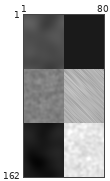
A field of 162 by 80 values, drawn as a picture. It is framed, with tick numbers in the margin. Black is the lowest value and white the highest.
The table splits into 3 rows of 2 panels. Panel 1,1: low, smooth, faint in contrast. Panel 1,2: very low, flat. Panel 2,1: middling, blotchy, faint in contrast. Panel 2,2: high, slanting down to the right, faint in contrast. Panel 3,1: very low, smooth, faint in contrast. Panel 3,2: very high, blotchy, faint in contrast.
